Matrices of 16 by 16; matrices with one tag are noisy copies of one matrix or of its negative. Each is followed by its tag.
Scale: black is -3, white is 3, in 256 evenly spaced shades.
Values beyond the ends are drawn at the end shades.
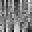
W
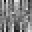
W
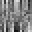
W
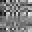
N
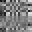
N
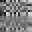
N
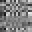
N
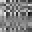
N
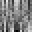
W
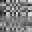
N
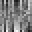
W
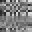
N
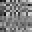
N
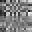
N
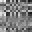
N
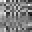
N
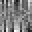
W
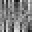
W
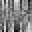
W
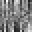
W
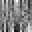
W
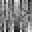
W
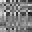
N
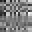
N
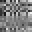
N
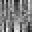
W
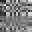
N
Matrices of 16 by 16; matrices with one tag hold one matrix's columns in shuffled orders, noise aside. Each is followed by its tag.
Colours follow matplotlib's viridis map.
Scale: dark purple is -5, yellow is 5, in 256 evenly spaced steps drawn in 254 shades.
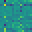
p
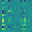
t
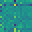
p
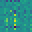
t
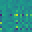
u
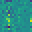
t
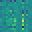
t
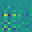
u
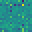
p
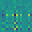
u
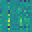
t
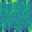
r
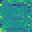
p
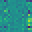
t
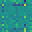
p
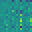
t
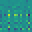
u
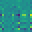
u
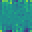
r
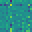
p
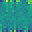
r
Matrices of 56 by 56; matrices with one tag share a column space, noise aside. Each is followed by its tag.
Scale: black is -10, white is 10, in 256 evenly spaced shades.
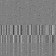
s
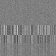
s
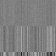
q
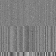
q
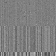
q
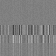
s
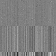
q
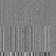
q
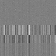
s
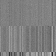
q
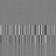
s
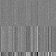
q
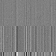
q
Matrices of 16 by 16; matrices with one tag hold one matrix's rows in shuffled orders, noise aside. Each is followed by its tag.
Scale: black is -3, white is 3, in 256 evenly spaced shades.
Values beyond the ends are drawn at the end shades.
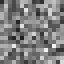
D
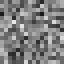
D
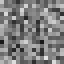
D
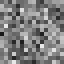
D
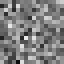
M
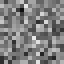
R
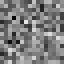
M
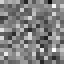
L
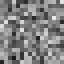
D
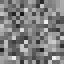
D
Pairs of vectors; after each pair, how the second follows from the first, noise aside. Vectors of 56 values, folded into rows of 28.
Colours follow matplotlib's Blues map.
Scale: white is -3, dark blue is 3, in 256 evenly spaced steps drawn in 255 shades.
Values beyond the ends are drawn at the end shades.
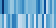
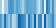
negated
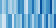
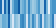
shuffled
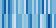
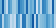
shuffled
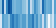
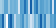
shuffled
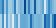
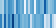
negated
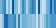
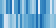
negated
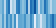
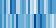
negated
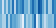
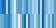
shuffled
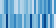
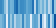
negated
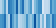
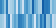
negated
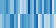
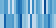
shuffled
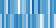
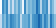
shuffled
